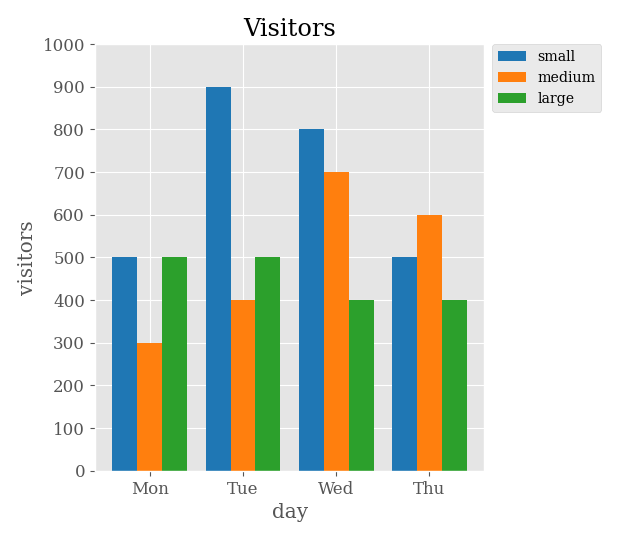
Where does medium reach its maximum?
Wed
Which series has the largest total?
small
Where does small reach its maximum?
Tue
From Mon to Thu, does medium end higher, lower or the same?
higher
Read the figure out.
Title: Visitors
x-axis: day, ticks Mon Tue Wed Thu
y-axis: visitors, ticks 0 100 200 300 400 500 600 700 800 900 1000
Legend: small, medium, large
Values:
small: 500 900 800 500
medium: 300 400 700 600
large: 500 500 400 400
